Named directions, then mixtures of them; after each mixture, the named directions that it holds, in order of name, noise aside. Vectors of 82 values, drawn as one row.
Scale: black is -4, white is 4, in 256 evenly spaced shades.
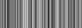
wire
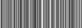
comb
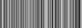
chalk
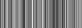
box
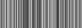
comb, wire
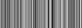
chalk, comb, wire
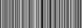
comb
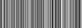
chalk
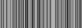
box, wire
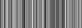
box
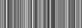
box, comb, wire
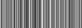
comb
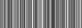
box, comb, wire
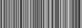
chalk, comb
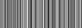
wire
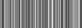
chalk, comb, wire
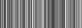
box, wire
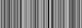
chalk, comb, wire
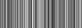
box, wire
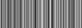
comb, wire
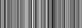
box, chalk, wire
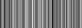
box, chalk, wire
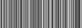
chalk, comb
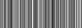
box, comb, wire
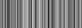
wire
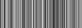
box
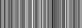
box, chalk, wire
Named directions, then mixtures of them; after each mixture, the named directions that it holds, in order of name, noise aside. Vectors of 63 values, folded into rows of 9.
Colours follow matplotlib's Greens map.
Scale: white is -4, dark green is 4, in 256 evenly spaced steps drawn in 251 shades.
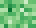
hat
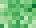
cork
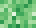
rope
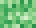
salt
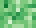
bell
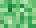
hat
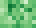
cork, hat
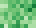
cork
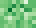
cork, hat, salt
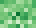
bell, rope, salt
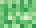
salt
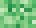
cork, hat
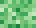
rope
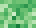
cork, rope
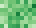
cork, hat, salt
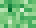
hat
